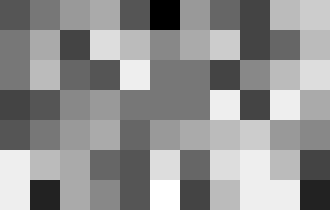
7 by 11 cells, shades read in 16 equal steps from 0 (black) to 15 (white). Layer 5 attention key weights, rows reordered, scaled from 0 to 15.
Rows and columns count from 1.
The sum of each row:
78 96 93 89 96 107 99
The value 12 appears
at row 1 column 11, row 2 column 8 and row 5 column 9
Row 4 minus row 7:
-10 3 -2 1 2 -8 3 3 -10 0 8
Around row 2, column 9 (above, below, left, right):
4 8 12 6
